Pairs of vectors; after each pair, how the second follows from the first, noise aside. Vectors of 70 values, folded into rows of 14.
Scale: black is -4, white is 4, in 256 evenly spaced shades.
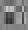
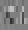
partly zeroed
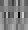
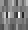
negated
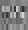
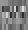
negated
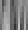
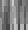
negated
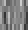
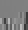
partly zeroed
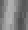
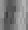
negated
